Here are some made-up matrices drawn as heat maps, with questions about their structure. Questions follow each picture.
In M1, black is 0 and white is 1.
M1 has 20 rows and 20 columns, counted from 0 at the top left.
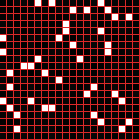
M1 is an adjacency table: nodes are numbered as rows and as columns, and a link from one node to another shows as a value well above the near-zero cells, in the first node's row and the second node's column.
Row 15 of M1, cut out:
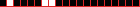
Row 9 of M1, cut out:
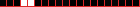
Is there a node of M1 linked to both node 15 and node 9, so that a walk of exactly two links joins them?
no
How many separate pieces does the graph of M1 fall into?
2
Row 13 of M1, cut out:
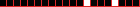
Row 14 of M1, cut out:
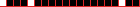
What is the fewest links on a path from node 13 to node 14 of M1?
5
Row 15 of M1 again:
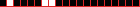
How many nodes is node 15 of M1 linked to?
3
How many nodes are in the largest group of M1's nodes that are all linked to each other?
2
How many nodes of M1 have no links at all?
1
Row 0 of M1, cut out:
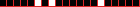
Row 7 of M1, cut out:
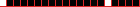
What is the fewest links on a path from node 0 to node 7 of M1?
1
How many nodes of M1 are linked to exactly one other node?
2
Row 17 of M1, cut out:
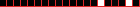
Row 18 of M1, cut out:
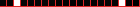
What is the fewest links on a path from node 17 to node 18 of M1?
1
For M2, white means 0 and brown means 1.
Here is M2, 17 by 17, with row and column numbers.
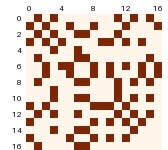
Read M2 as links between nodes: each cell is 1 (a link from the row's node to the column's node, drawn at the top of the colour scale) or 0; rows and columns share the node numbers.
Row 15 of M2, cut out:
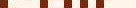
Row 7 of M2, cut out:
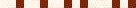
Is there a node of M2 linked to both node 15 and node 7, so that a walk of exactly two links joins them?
yes
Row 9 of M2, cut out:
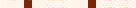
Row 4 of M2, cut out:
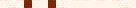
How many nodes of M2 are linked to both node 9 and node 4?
1
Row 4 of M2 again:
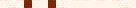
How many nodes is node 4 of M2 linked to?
2
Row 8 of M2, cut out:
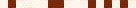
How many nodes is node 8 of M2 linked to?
6
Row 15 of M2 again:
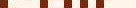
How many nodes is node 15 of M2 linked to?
5
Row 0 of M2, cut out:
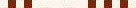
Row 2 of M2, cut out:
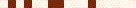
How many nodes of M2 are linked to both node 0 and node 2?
3
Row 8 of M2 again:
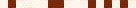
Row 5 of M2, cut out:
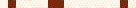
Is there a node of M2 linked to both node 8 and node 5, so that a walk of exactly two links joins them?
yes
